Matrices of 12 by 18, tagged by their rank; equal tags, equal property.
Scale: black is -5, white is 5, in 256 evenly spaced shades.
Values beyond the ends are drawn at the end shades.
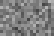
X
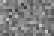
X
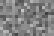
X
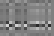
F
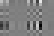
F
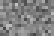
X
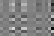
F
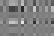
F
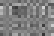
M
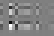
F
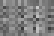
M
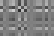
F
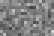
X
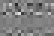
M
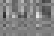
M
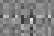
M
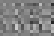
M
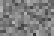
X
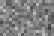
X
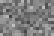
X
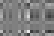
F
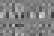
M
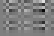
F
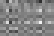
M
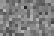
X
